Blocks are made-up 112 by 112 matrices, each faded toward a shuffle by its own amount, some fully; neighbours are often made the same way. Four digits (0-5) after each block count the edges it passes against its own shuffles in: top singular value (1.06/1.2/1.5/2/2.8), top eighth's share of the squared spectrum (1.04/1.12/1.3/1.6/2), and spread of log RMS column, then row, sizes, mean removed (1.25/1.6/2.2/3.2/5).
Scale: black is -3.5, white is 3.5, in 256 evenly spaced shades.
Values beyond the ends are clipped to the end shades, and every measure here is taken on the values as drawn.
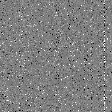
3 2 2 1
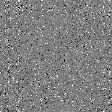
1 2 2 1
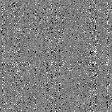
2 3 3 2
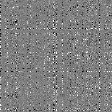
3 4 4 3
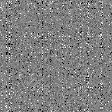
2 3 3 2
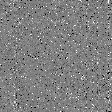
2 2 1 0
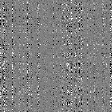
2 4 4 3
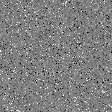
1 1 1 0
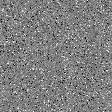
0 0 0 0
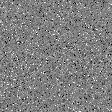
0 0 0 0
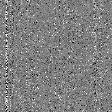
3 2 3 0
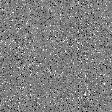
1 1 2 0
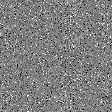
1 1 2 0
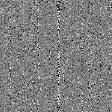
2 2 3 0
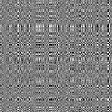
5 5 4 4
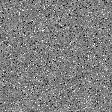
0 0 0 0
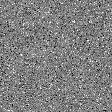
3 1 0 0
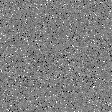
0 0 0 0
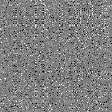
4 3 2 2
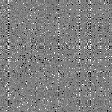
5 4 3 2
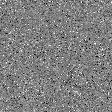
1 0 0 0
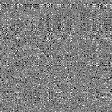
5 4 2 3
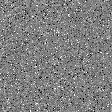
2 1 0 0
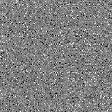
4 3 1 2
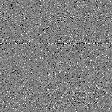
4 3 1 2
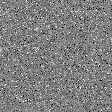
2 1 0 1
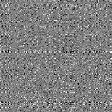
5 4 3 3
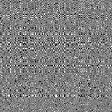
5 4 3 4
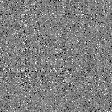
4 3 1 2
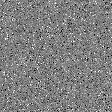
2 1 0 0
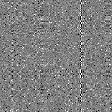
5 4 3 2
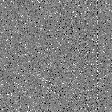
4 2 1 0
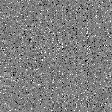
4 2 2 0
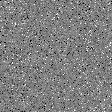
2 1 0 0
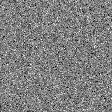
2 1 0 0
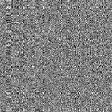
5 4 3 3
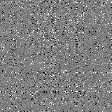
4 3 2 2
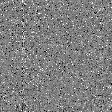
3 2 1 0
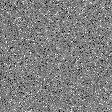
0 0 0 0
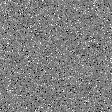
0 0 0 0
